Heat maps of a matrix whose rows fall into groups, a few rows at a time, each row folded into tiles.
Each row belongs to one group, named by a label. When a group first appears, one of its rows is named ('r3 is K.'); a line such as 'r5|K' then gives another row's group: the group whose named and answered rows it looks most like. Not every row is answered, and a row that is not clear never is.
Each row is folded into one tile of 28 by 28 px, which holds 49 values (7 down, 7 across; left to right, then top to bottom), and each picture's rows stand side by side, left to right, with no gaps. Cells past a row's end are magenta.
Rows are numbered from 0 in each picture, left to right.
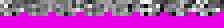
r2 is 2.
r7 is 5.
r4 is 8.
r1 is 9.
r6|8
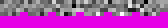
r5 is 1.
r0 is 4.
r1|4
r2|2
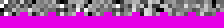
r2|9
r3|1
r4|9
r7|2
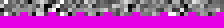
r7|5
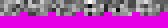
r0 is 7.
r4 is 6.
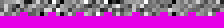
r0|7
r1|4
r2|1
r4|9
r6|1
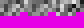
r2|7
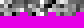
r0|5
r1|8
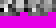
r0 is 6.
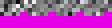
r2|4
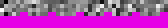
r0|1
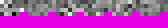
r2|8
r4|7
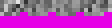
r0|7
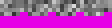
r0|5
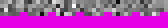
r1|4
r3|8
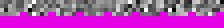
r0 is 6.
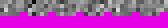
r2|9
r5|4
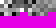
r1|1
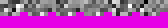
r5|1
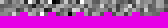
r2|4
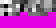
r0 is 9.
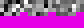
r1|2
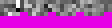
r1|2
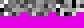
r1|2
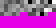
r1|4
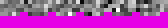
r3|8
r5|9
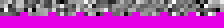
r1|6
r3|5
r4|4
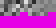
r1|1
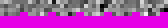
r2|5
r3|8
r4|5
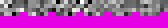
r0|5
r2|4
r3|1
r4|5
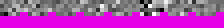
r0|8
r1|5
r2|4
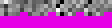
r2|1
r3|1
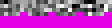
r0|9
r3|9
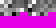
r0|5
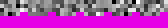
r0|2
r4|4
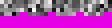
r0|5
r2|6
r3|7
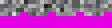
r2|6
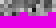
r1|6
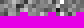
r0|8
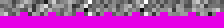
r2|8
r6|6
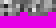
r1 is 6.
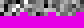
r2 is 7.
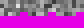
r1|8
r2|2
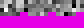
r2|2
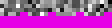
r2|6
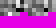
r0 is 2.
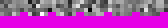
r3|6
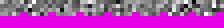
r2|6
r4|9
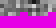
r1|9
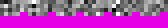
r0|9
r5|7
